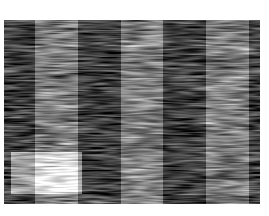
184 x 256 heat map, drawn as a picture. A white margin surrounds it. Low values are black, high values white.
Overall the values sit about 40% of the way up the scale. In the bottom left lies a patch that is higher than the rest. Upright stripes repeat 3 times across the table. The ninth with the highest average is the bottom left.
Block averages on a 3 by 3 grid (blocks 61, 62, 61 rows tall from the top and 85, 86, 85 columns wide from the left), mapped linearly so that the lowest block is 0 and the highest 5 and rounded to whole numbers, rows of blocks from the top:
000 / 000 / 500
